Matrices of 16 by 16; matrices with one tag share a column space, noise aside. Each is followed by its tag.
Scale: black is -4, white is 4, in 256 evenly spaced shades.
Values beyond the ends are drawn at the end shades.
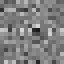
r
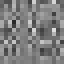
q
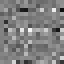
r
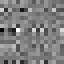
r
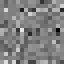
r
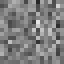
q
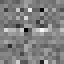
r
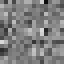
q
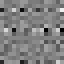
r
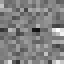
r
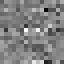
r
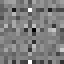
r
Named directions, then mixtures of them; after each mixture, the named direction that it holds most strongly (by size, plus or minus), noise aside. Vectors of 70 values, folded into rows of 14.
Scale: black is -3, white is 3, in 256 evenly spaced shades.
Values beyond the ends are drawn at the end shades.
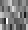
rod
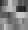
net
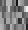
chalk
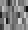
chalk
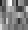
chalk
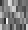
rod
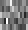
rod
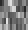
rod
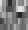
net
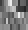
net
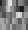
net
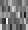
rod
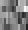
net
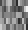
chalk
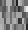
chalk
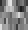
net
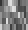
rod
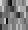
rod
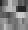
net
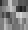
net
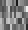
chalk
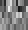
chalk
